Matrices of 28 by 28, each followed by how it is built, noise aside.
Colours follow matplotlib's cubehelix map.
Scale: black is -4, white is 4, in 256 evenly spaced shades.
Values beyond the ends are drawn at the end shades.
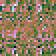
low rank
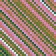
Toeplitz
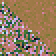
lower triangular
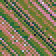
Toeplitz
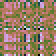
low rank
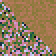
lower triangular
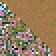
lower triangular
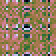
low rank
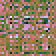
low rank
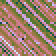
Toeplitz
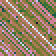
Toeplitz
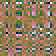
low rank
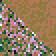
lower triangular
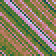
Toeplitz
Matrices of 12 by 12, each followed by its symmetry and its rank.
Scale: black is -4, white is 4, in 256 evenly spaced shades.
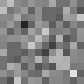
symmetric, full rank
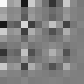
symmetric, rank one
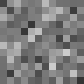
symmetric, full rank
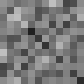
symmetric, full rank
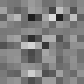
neither, rank two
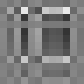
neither, rank one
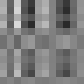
neither, rank one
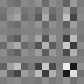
symmetric, rank one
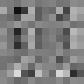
neither, rank two
